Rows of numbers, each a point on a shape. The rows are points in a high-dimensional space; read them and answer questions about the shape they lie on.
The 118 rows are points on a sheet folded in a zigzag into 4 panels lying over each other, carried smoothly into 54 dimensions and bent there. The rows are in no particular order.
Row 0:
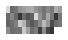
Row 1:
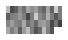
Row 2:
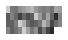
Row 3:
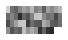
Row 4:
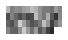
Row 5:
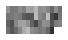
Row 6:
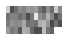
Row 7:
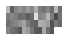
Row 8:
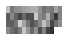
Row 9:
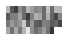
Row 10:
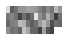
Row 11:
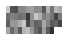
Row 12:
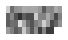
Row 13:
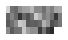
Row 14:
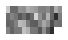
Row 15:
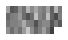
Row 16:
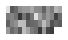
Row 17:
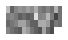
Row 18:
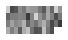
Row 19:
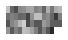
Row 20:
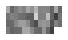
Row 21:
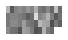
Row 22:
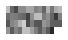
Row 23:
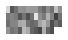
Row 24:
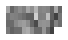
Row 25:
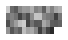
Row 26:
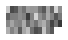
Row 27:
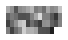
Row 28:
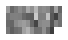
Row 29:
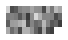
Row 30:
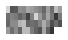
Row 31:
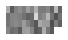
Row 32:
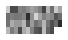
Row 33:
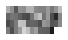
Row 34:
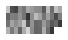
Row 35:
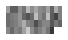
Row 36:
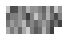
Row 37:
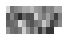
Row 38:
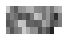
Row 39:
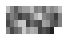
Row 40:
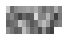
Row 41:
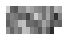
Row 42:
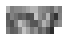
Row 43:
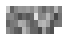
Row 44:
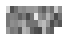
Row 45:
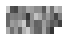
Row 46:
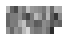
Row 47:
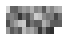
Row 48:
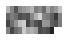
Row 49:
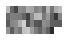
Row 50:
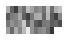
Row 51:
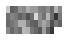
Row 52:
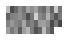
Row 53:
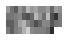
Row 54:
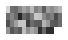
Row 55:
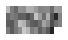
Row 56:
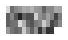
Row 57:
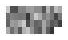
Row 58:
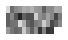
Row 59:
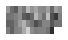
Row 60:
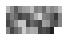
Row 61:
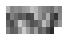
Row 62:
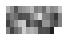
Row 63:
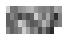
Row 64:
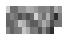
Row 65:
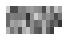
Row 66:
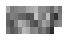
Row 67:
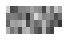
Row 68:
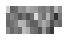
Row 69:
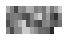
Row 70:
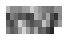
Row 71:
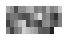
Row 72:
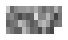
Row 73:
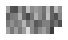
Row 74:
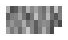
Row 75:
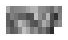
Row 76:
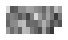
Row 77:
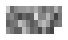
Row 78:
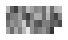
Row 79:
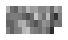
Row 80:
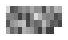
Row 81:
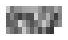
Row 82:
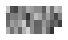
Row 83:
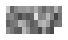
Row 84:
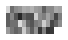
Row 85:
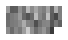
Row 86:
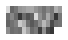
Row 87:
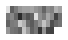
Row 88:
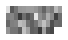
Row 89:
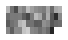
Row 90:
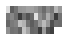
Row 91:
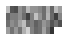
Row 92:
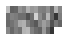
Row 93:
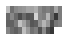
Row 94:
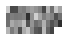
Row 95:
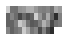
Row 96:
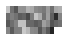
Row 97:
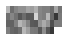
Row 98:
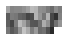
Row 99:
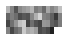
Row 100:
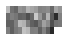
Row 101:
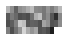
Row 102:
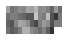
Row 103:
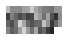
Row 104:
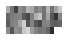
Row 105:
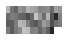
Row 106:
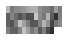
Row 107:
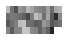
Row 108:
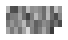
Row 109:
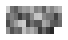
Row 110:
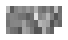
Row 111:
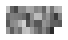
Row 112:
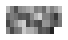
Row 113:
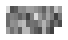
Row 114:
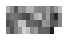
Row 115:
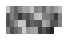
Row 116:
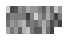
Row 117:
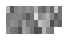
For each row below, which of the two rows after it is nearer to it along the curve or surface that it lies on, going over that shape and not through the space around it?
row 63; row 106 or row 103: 103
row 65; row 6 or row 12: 6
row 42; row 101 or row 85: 85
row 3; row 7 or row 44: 44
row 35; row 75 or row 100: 100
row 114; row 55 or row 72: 55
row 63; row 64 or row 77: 64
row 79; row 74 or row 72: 74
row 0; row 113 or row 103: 103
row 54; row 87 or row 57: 57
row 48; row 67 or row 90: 67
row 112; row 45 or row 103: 45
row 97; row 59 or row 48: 59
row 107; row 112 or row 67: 112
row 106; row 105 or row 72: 72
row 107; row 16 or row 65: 16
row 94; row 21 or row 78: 78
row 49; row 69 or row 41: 69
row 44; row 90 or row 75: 90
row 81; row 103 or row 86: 103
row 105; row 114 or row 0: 0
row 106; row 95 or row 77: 77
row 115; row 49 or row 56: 49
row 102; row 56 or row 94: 56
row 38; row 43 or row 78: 78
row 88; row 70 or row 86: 86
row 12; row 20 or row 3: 20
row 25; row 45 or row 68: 45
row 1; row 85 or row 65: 85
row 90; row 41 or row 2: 2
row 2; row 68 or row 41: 68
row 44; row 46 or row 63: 63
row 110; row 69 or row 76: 76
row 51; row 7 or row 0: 0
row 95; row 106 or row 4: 4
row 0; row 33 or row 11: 33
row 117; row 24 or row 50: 24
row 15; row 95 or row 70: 95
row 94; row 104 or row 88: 104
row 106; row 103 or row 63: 103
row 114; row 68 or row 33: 33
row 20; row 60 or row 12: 12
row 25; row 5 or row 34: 34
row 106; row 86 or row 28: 28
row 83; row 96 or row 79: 79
